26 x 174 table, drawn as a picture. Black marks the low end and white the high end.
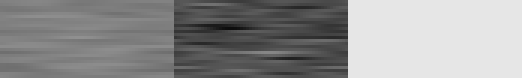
The table splits into one row of 3 panels. Panel 1,1: middling, streaked across, faint in contrast. Panel 1,2: low, streaked across. Panel 1,3: very high, flat.
